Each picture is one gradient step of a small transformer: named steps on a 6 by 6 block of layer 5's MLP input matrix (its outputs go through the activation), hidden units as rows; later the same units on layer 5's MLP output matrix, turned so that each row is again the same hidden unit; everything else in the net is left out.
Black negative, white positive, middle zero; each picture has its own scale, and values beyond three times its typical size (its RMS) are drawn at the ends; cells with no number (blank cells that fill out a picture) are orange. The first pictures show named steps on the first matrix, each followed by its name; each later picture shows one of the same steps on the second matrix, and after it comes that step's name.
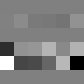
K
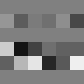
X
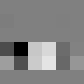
X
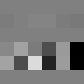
K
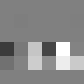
X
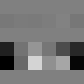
K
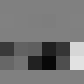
X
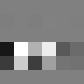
X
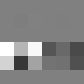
X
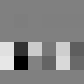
X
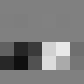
X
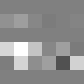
K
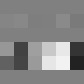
K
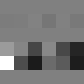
K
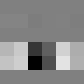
K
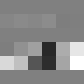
K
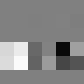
X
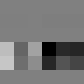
X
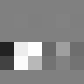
X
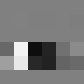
X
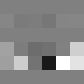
K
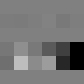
K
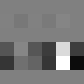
K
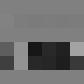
K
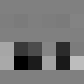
K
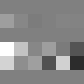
K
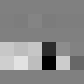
K
